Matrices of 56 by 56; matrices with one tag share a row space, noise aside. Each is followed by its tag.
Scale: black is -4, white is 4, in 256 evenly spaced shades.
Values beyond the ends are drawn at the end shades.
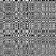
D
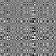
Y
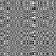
Y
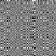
Y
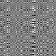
Y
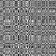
D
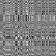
D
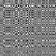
D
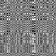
Y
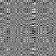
Y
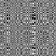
Y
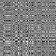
D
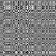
D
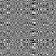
Y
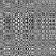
D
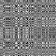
D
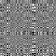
Y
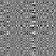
Y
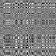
D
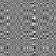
Y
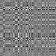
D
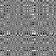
Y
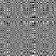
Y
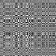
D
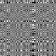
Y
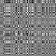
D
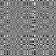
Y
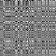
D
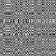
D
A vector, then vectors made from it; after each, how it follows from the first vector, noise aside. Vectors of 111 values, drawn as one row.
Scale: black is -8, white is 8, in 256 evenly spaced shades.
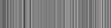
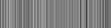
reversed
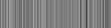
reversed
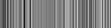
scaled up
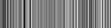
scaled up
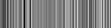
scaled up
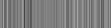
sign-scrambled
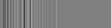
partly zeroed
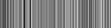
scaled up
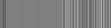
partly zeroed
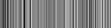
scaled up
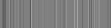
partly zeroed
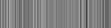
reversed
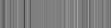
partly zeroed
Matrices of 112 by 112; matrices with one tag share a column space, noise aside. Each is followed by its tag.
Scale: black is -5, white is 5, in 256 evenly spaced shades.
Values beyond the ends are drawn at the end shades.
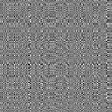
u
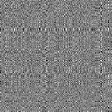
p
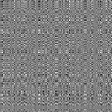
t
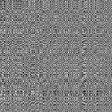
t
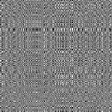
p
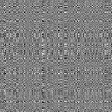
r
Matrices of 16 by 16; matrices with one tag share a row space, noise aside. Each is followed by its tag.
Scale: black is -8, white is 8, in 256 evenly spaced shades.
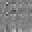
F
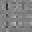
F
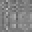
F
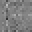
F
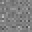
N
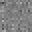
N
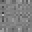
N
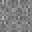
N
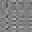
F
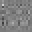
N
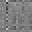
F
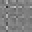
F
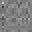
N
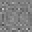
N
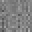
N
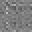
F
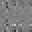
F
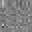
N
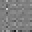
F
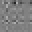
F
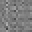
F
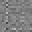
F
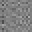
N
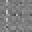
F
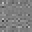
N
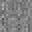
N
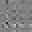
F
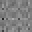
N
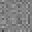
N
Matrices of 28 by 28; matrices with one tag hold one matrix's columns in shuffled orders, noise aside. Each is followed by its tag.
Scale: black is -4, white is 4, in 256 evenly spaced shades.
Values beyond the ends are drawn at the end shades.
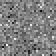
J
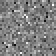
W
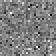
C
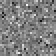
W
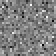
W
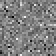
J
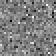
W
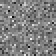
J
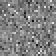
W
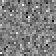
W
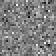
W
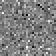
C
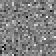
J
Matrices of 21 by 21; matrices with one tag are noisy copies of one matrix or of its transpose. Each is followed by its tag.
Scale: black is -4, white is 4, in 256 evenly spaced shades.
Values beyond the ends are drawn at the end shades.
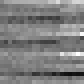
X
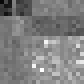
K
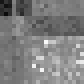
K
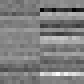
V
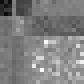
K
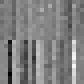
V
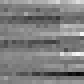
X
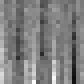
X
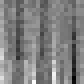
X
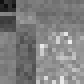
K
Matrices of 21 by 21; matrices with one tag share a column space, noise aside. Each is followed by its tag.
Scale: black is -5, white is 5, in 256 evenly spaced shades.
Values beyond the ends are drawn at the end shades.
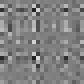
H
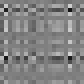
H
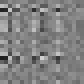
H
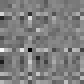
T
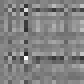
H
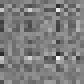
H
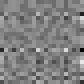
T
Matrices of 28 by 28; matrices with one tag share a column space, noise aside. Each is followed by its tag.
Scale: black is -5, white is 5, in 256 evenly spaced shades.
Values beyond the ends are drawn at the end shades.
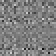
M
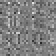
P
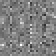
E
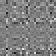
M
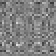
E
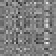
P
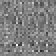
E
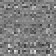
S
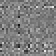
S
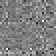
M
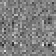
E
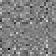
M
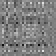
E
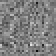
E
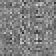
P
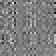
P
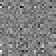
S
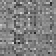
P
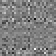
M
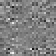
M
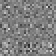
S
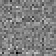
M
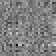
E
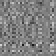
E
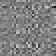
S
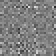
S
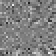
M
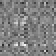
E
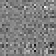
S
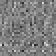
E
